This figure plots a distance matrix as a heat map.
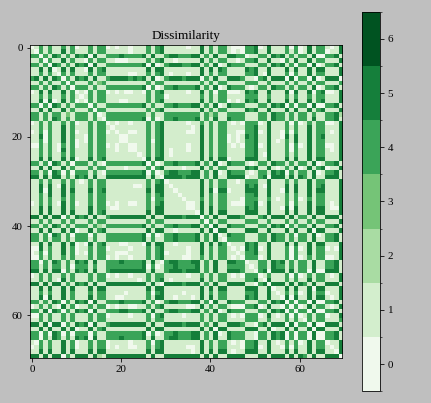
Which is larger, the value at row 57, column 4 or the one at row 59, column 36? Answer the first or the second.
the second
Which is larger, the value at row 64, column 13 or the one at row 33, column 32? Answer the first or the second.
the second
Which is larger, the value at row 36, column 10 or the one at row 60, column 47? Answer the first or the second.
the first
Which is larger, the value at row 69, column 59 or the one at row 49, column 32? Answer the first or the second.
the second
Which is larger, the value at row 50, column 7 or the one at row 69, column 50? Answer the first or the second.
the second
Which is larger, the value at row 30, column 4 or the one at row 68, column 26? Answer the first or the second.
the second
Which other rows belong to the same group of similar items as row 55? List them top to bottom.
0, 1, 3, 5, 6, 8, 10, 11, 12, 14, 17, 18, 19, 20, 21, 22, 23, 24, 25, 27, 30, 31, 32, 33, 34, 35, 36, 37, 39, 41, 44, 45, 46, 47, 51, 52, 54, 56, 58, 60, 61, 63, 66, 67, 68
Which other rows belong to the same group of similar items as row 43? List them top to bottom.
2, 4, 7, 9, 13, 15, 16, 26, 28, 29, 38, 40, 42, 48, 49, 50, 53, 57, 59, 62, 64, 65, 69
